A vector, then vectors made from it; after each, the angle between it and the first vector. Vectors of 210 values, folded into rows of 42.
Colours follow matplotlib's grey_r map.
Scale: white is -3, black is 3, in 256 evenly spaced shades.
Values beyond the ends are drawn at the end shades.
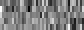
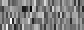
orthogonal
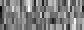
nearly opposite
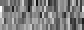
nearly parallel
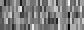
partly opposed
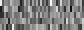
partly opposed
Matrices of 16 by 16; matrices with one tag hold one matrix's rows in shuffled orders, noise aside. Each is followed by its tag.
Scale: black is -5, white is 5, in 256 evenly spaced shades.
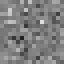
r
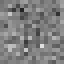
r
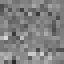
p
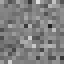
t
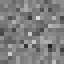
t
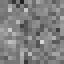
r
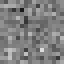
r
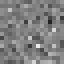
t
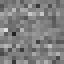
p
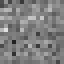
p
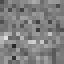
p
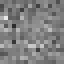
p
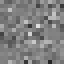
t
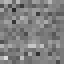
p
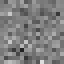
r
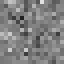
r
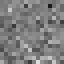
t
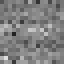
p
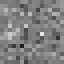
r
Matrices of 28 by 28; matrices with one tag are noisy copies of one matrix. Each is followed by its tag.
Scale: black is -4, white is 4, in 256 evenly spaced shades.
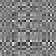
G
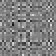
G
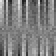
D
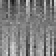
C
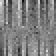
D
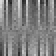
D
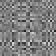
G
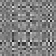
G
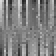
D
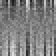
C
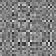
G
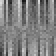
D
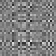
G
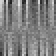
D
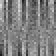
D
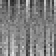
C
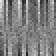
D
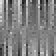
D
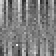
D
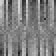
D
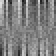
D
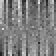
D
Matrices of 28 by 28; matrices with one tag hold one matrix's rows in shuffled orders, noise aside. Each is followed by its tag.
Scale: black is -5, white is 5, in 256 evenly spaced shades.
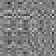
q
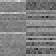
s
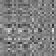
q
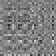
q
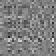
q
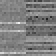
s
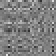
q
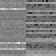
s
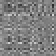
q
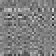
q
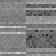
s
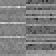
s
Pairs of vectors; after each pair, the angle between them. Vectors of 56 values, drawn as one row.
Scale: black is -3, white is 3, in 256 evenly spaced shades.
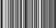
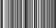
nearly parallel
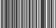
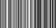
partly opposed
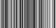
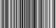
nearly parallel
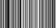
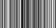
nearly opposite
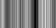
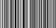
orthogonal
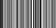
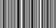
partly opposed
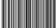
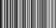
nearly opposite
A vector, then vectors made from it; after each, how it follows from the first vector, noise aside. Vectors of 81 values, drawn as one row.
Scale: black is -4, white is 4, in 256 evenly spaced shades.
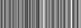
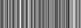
wrapped around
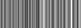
copied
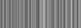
shrunk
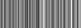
copied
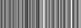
copied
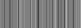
partly zeroed
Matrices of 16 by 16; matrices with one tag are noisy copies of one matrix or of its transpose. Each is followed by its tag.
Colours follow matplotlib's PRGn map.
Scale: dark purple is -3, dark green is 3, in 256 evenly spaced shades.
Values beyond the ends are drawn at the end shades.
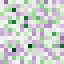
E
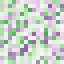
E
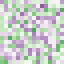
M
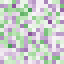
E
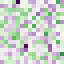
E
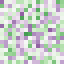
M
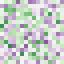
E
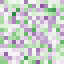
M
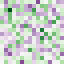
E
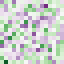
M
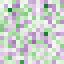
E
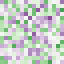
M
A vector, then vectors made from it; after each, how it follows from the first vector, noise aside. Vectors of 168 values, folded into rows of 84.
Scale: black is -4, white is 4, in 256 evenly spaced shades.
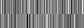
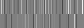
partly zeroed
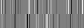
partly zeroed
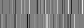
partly zeroed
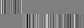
partly zeroed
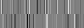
partly zeroed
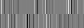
partly zeroed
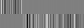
partly zeroed
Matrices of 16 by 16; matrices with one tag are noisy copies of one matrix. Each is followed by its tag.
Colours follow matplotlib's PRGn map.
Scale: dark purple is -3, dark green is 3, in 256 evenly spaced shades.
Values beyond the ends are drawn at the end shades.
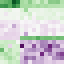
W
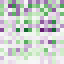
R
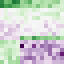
W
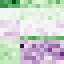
W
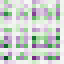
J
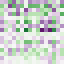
R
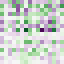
R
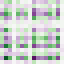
J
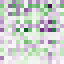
R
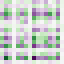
J
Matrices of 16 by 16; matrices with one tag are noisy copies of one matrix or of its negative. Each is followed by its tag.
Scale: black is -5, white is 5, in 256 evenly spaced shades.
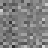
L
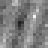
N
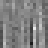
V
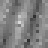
N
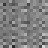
L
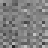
L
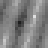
N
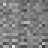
L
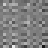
L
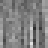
V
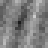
N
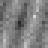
N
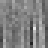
V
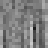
V
